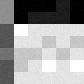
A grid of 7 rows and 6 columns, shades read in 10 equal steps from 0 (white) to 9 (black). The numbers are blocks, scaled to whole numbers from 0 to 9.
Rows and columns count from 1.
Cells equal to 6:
4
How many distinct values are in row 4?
3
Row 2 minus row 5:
-1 7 6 7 6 8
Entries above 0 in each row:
6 6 5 6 6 4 6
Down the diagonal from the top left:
4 9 1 2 2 0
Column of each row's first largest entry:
2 2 1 1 1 1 1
